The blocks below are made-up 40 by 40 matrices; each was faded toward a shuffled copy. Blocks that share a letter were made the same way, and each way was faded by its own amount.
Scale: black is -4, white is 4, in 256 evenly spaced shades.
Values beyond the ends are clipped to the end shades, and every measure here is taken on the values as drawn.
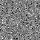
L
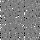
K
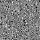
L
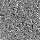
L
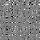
K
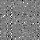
K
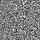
L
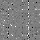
K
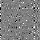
K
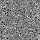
L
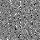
L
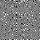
K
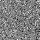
L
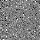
L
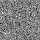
L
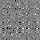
K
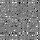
K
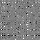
K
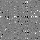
K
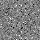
L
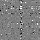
K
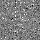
L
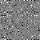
K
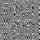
K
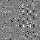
K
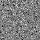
L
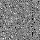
L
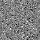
L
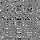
K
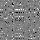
K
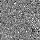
L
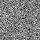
L
